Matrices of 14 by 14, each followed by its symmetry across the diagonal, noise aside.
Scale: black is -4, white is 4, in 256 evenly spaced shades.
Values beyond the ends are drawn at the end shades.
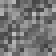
symmetric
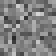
antisymmetric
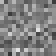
neither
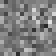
neither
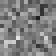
antisymmetric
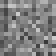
antisymmetric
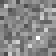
symmetric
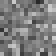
neither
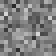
antisymmetric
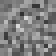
symmetric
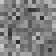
symmetric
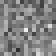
neither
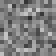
neither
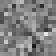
antisymmetric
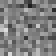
antisymmetric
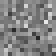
neither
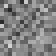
symmetric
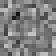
symmetric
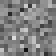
neither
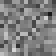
antisymmetric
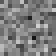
neither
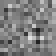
antisymmetric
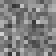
neither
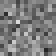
neither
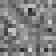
antisymmetric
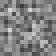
symmetric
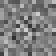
antisymmetric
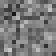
symmetric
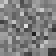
symmetric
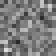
symmetric
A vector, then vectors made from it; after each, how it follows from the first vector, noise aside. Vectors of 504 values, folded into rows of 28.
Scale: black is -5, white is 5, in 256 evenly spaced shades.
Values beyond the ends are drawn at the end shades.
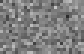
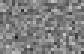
reversed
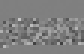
partly zeroed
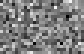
scaled up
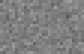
shrunk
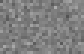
shrunk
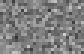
reversed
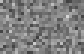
negated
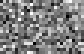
scaled up
